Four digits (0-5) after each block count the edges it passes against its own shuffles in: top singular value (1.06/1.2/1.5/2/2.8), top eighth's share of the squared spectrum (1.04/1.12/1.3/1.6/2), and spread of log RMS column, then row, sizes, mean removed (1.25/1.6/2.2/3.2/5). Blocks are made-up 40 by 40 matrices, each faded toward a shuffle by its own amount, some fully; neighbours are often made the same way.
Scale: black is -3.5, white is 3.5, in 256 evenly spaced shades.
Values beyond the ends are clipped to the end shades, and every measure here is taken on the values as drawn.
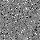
0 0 0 0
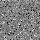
0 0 0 0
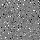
2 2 0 0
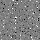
2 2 1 0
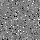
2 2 0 1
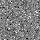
0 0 0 0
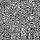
3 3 1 1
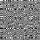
4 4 2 3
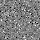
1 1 0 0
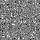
2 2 0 0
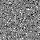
2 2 0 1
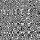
4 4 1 2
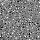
1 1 0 1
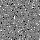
0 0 0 0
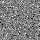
2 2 0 1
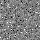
0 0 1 0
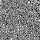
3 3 1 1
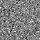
2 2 0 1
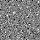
2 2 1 0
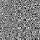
3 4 2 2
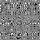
3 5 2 3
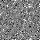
2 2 0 1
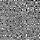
3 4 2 2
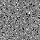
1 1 0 0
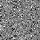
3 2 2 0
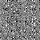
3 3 2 1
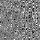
3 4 2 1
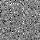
3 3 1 0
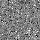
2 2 0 0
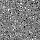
1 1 0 0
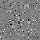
3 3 1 1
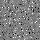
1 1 0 0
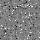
2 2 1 0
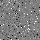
1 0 0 0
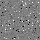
0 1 0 1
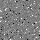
0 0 0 0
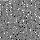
2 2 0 0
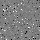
0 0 0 0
